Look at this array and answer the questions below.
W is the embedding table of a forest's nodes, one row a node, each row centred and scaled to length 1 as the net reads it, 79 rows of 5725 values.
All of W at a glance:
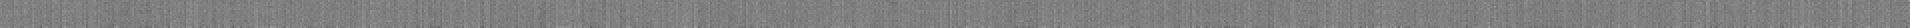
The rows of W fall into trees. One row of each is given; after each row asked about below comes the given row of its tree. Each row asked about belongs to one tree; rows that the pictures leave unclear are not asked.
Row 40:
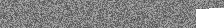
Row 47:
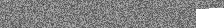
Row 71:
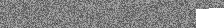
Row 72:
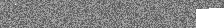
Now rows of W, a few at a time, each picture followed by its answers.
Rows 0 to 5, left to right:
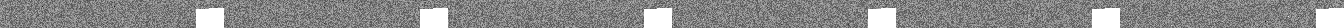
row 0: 47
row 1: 47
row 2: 40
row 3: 72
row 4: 72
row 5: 71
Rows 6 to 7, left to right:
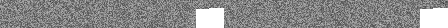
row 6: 40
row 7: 72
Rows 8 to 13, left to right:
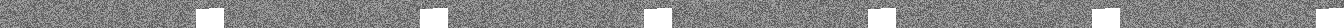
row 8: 40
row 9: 72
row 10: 40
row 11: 40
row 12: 40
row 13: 72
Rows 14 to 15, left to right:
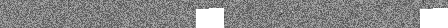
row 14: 72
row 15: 71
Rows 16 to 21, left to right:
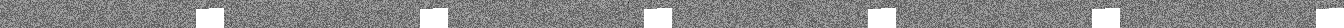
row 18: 47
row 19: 72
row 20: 71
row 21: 47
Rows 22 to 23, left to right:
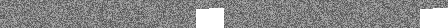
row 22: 40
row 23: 72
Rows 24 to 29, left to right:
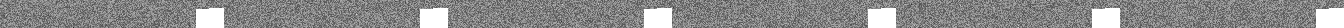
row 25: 71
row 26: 72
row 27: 71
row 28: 71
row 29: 40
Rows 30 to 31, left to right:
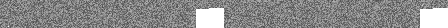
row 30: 40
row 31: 40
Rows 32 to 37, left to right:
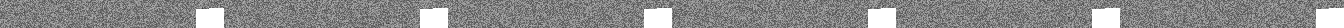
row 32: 40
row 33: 40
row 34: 72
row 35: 40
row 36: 40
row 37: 72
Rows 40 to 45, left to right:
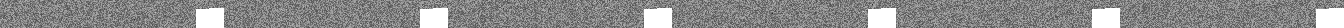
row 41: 47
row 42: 40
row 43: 40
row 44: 72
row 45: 71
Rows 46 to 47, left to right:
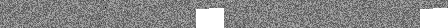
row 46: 71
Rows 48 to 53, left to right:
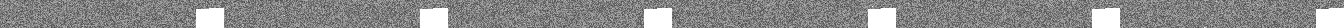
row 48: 72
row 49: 47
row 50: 71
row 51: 40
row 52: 47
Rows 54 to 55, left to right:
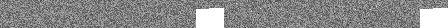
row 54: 72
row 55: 47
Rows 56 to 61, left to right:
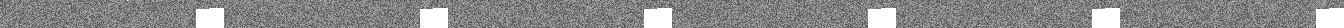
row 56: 71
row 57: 40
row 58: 72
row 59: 71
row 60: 72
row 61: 40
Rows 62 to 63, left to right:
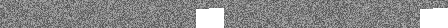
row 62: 40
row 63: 72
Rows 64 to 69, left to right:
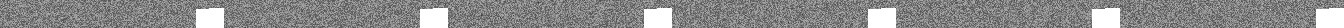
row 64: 72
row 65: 72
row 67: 71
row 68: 40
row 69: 71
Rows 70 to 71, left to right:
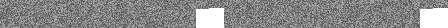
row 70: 40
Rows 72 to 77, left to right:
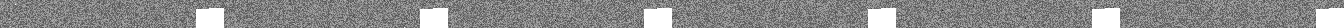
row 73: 71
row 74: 71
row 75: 40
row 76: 47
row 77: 40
